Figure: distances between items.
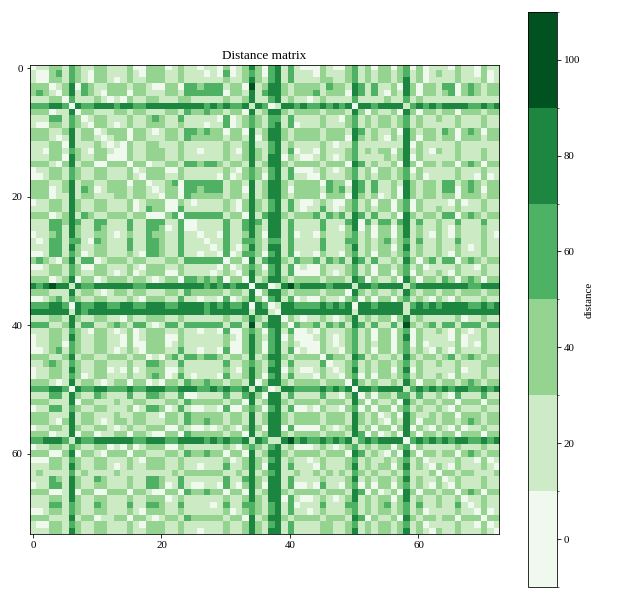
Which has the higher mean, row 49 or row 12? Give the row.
49
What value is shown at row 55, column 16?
40
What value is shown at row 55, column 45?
20
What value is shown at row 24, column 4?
60
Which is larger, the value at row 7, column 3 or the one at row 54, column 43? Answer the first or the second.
the second
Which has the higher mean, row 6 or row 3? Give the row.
6
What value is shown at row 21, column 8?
20
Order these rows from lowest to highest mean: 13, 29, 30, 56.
56, 13, 29, 30
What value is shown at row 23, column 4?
20
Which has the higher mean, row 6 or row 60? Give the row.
6
